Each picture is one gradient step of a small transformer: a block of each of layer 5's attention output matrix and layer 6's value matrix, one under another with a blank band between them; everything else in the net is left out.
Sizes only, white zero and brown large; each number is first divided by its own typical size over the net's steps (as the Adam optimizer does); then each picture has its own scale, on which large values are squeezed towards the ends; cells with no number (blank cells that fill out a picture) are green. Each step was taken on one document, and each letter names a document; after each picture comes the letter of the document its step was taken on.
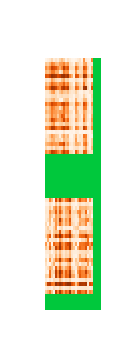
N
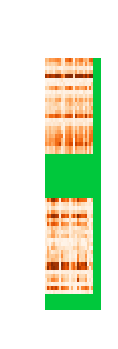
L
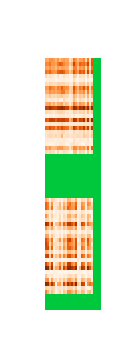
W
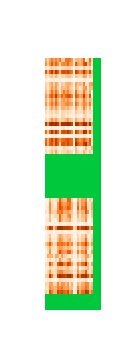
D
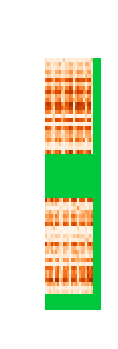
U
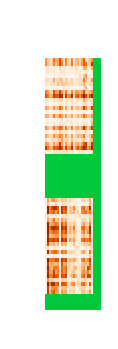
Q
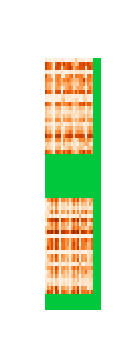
U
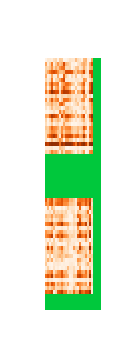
D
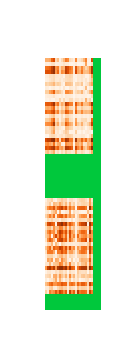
N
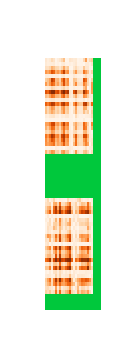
N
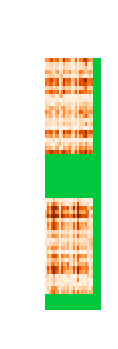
L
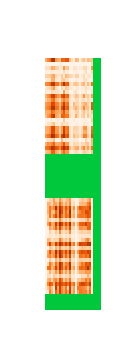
N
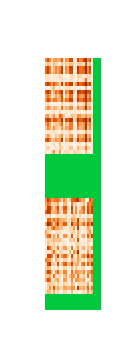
U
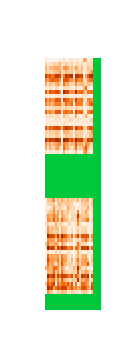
Q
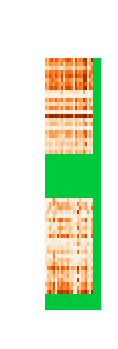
L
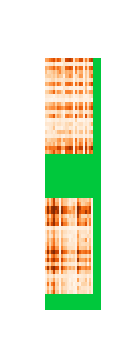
Q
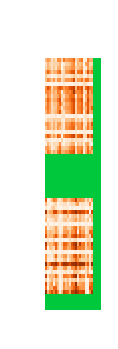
U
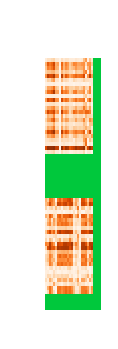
D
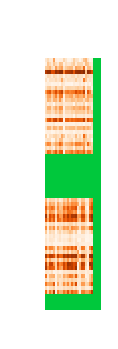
W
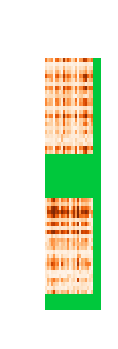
L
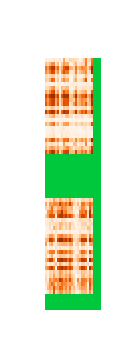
N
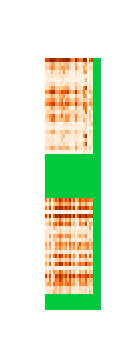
N
